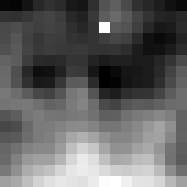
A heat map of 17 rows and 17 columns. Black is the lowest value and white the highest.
Ninth with the highest average: bottom middle. Slope: up to the bottom. Grain: blotchy. Lone odd cells: 1, higher than its neighbours. Stripes: none.
